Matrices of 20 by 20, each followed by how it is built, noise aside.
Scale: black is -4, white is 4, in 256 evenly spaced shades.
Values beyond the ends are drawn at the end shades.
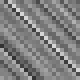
Toeplitz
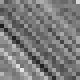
Toeplitz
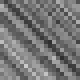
Toeplitz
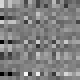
low rank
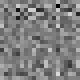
low rank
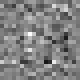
low rank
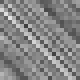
Toeplitz
